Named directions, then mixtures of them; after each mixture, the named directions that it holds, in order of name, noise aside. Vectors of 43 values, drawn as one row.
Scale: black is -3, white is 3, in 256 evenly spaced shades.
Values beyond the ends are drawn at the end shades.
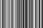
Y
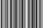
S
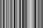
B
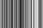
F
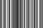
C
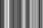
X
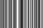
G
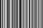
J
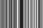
F, G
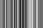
B, F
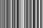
G, S, Y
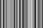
B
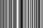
G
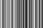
Y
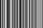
J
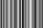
B, S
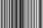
C, F, S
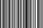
S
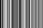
J, X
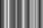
X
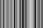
B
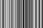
Y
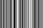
B, G, Y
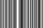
G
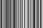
Y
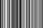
C, J, X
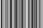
S
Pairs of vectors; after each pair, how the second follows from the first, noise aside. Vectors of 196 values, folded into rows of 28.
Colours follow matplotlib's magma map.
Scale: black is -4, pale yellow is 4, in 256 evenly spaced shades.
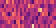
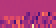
partly zeroed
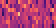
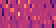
partly zeroed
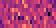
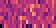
wrapped around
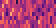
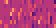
partly zeroed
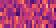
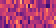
wrapped around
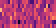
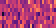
wrapped around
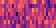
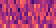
wrapped around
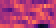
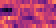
wrapped around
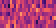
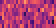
wrapped around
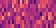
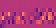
partly zeroed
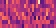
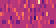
partly zeroed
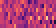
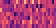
wrapped around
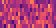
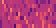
partly zeroed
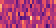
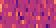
partly zeroed
